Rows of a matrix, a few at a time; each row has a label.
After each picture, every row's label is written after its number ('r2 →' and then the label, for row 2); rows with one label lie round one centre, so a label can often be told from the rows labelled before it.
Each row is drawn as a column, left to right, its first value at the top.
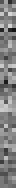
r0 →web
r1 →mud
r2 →web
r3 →web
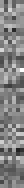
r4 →mud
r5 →web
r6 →mud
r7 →web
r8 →mud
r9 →mud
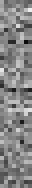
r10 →mud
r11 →web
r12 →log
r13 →log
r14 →web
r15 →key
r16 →log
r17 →log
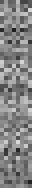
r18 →web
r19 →mud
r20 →log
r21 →web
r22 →mud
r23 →web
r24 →web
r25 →log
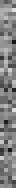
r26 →mud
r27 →key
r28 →mud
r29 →log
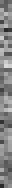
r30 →key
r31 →web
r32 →web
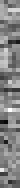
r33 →key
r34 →key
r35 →log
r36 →log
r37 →log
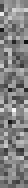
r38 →web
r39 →mud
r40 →key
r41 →log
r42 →mud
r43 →mud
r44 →log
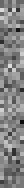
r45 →log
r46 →mud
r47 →web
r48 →mud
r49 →web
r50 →key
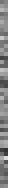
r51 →mud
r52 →mud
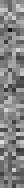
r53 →mud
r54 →log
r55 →web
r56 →key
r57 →mud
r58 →mud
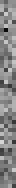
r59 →mud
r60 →web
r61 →mud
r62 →key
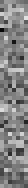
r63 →web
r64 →key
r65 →mud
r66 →log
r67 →mud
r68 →mud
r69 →key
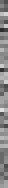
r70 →web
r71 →web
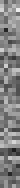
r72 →mud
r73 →web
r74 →mud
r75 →mud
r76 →mud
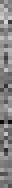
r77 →key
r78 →mud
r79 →key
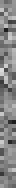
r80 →mud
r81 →web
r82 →key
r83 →key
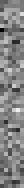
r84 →web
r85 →key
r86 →mud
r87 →log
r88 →log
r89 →web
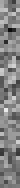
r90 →mud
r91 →log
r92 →web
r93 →web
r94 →mud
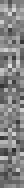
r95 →mud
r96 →mud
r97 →web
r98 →mud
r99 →key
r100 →log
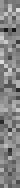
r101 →key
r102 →web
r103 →mud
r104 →web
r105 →log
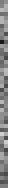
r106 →log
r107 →mud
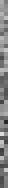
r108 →mud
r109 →key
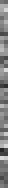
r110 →mud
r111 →mud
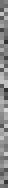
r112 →web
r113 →log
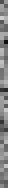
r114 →key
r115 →log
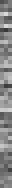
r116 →web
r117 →web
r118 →web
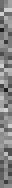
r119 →web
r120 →log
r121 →mud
